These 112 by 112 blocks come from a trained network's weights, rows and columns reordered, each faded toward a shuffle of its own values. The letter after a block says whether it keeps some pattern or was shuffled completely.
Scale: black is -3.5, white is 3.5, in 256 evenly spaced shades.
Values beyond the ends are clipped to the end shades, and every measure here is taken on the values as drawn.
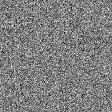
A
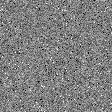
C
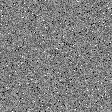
C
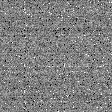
A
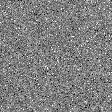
A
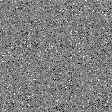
A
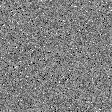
C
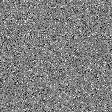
A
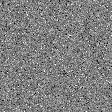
C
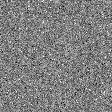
A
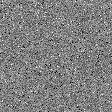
C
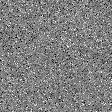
C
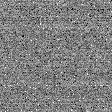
A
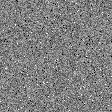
C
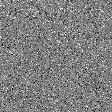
A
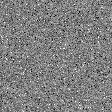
C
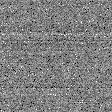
A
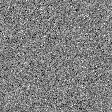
C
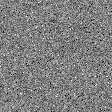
C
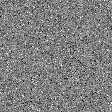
C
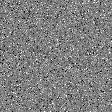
C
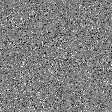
A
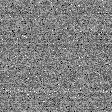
A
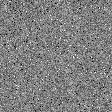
C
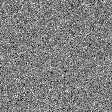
C
